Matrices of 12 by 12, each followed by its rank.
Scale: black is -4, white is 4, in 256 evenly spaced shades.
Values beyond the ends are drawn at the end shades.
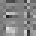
two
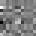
two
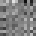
two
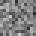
full rank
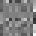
two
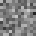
full rank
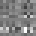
two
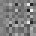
two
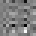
two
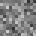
full rank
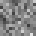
full rank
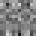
two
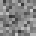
full rank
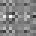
two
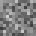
full rank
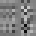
two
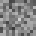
full rank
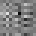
two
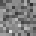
full rank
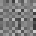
two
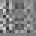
two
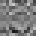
two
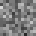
full rank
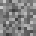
full rank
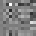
two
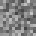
full rank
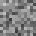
full rank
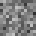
full rank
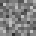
full rank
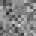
full rank
